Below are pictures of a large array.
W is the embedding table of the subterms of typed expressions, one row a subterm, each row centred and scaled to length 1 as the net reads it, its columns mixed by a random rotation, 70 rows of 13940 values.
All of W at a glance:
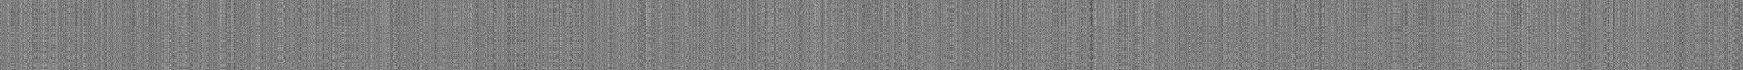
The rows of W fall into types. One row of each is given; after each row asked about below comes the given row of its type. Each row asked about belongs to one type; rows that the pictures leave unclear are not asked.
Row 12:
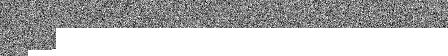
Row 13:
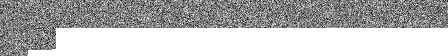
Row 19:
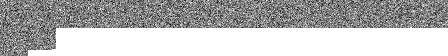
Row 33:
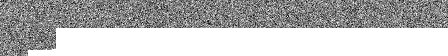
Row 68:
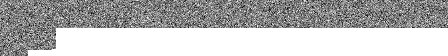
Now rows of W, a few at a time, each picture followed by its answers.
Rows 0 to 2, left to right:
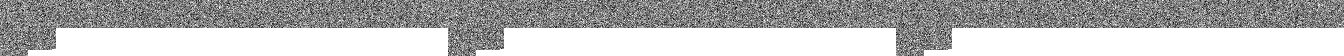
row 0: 19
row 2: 19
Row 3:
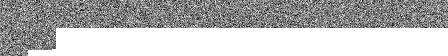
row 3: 12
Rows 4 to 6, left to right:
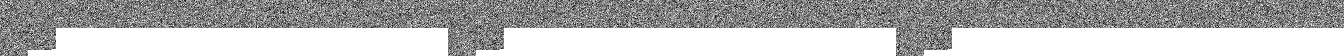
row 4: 68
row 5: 13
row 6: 13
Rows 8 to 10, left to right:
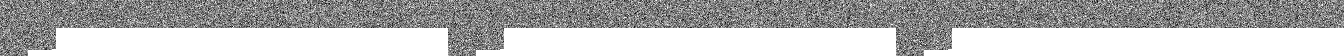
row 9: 19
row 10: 19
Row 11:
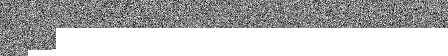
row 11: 12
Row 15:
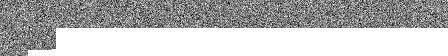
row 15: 12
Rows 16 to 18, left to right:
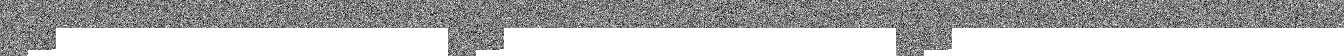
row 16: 13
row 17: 68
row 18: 19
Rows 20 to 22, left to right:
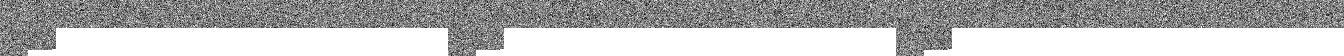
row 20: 12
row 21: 12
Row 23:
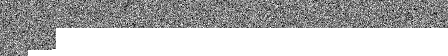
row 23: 12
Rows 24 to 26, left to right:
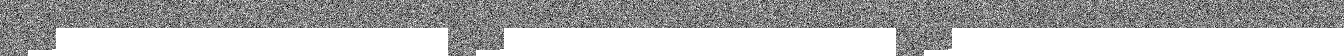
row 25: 12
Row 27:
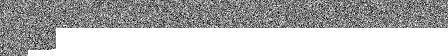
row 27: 13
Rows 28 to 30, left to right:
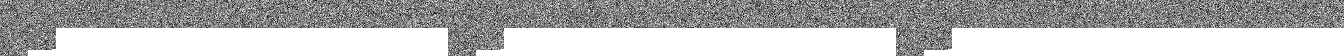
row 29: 19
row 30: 13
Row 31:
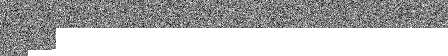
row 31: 19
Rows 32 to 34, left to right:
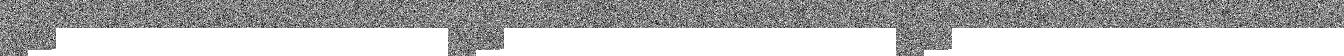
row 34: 12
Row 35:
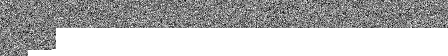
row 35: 68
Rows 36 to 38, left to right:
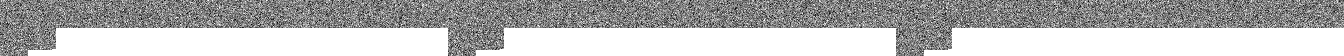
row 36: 19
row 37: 68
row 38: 13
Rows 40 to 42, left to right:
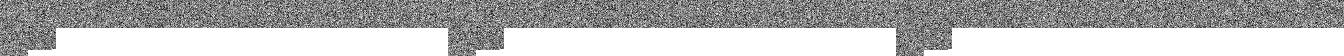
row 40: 33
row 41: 33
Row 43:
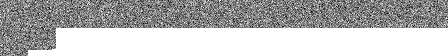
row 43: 19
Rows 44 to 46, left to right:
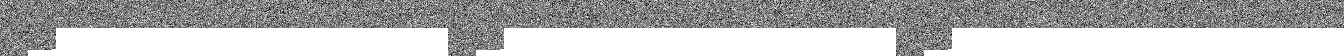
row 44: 68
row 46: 68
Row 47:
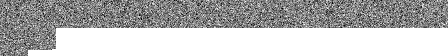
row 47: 12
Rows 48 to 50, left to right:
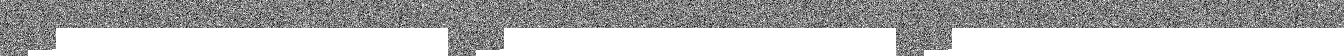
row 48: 19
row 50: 19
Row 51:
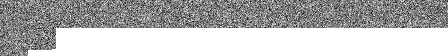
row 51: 13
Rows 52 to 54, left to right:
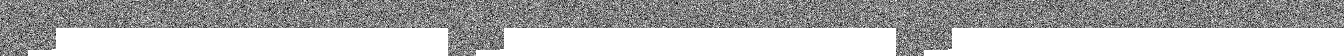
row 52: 68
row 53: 12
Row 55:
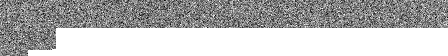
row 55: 33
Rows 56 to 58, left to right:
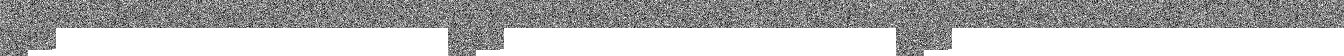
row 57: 19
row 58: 19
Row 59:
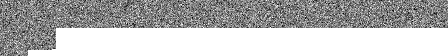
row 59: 12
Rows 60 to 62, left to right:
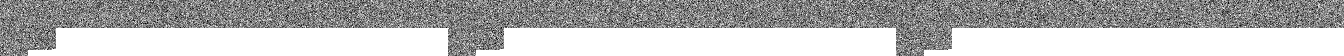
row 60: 33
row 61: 13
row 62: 12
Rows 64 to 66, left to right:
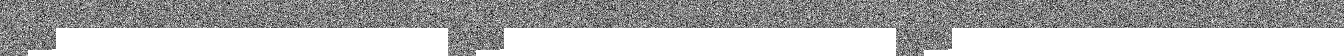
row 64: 12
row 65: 33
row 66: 33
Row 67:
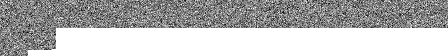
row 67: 68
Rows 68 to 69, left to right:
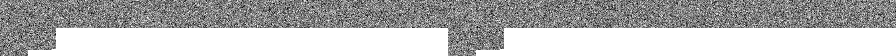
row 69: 33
